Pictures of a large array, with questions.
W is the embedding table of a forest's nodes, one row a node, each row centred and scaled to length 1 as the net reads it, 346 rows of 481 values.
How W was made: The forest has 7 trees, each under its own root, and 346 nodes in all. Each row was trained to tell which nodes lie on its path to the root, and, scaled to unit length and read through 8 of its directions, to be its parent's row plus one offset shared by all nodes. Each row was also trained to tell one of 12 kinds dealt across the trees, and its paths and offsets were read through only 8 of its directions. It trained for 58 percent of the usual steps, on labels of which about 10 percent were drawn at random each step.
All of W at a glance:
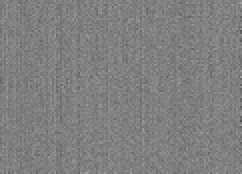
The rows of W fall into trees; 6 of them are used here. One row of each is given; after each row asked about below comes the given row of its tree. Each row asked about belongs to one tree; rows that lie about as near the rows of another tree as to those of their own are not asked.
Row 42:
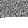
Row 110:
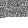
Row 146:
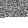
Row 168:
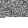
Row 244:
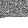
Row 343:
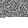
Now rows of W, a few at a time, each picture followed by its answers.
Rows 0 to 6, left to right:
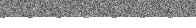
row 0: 244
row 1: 42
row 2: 244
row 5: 168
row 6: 42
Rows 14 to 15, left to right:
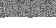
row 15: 146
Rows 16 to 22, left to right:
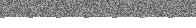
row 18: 110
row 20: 110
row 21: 42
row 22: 42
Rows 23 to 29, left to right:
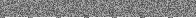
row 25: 244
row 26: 244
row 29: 110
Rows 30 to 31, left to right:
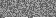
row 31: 42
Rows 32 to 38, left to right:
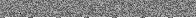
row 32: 168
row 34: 168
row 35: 343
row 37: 146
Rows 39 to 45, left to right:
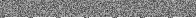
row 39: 146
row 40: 343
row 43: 42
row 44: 42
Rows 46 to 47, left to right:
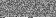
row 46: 110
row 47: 110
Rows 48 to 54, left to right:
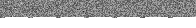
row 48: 168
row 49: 343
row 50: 244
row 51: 146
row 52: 146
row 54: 244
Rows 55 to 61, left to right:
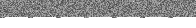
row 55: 343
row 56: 168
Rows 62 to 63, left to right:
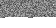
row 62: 244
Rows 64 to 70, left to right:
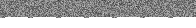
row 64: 244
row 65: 343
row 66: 146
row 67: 42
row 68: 110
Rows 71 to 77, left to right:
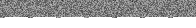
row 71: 244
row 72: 244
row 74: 343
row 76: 343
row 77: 110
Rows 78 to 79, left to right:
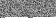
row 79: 244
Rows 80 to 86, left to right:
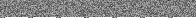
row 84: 244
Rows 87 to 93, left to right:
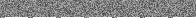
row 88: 42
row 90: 343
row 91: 343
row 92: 42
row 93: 42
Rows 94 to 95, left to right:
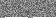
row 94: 343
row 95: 343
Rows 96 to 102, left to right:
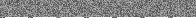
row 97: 110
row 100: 42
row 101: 244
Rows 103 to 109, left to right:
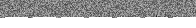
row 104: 168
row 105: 110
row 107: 42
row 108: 42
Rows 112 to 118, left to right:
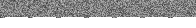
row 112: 42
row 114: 42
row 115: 42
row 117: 343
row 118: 343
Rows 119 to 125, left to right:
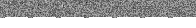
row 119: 42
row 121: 244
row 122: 244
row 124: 343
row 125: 343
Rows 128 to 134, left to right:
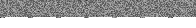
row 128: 168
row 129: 146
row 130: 244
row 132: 42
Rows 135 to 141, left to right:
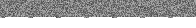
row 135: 244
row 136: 343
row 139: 168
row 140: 343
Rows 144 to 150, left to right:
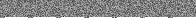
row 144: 244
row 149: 42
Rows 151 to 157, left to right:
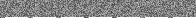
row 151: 343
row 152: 42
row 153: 244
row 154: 244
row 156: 343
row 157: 244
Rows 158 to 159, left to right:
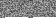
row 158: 244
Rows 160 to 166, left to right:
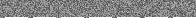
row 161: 244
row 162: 146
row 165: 244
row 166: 244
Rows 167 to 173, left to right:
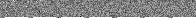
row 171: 244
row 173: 244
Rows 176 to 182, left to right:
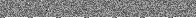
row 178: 110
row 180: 168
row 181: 244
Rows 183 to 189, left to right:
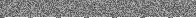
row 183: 244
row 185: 244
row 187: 168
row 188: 42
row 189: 343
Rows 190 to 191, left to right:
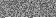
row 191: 42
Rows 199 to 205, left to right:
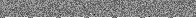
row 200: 343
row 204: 343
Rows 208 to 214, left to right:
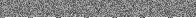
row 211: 244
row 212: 244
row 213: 110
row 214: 343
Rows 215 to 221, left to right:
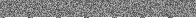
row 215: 110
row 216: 168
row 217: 244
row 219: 343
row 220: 343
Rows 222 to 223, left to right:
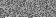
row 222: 244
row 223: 168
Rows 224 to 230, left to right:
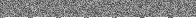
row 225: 244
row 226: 244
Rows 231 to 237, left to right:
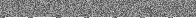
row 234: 168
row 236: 343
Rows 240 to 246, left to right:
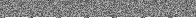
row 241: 244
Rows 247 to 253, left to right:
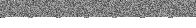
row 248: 244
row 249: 42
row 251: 343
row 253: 343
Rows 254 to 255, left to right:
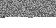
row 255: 168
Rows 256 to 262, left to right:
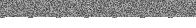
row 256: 42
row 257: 244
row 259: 244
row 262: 343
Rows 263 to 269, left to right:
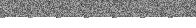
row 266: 244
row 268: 42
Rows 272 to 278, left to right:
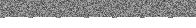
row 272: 244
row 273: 343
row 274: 42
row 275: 168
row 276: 42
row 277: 244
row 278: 42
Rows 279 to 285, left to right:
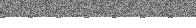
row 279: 42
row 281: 42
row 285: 146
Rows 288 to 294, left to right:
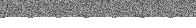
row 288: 244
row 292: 343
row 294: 146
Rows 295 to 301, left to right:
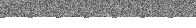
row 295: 42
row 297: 42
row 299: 244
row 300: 146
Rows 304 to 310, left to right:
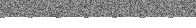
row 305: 343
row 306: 343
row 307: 168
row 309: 168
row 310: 343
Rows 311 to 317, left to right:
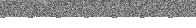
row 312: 343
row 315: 146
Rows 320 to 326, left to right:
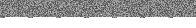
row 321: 343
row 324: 343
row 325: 110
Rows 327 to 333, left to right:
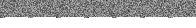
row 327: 42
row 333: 42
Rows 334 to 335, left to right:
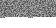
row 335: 343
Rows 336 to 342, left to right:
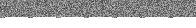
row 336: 343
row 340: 343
